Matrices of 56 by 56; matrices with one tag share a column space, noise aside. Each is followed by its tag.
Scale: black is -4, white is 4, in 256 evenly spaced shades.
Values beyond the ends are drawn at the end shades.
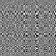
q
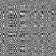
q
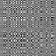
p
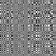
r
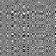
q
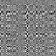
q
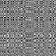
p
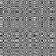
p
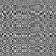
q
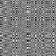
p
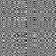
p
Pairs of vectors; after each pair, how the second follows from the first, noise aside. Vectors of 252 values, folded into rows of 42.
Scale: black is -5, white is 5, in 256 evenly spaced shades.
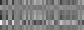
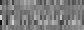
sign-scrambled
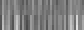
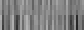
negated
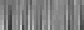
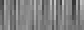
reversed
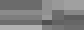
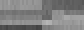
negated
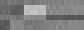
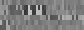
sign-scrambled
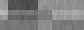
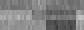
reversed
